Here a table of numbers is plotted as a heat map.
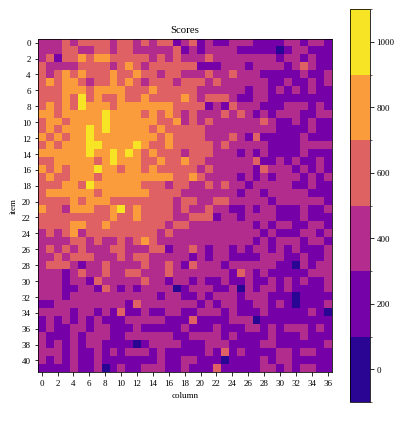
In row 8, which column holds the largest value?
5
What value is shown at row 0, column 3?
600
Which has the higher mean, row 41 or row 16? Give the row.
16
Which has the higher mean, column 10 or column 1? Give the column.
10
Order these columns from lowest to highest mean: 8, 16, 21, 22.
22, 21, 16, 8
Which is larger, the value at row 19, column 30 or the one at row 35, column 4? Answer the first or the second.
the first
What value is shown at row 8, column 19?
600
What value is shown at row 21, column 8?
600
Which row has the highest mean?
13
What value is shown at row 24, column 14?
600
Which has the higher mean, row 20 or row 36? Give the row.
20
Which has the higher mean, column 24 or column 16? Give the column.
16
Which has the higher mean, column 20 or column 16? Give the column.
16
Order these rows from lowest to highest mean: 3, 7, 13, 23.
3, 23, 7, 13
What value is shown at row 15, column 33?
200
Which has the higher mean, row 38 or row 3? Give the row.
3
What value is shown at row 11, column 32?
200
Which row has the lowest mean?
40
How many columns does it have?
37
